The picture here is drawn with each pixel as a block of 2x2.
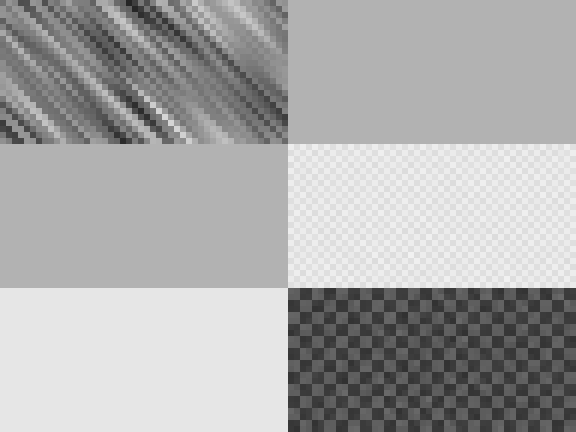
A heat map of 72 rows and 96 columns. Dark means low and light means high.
The table splits into 3 rows of 2 panels. Panel 1,1: middling, slanting down to the right, strong in contrast. Panel 1,2: high, flat. Panel 2,1: high, flat. Panel 2,2: very high, checkered, faint in contrast. Panel 3,1: very high, flat. Panel 3,2: low, checkered.
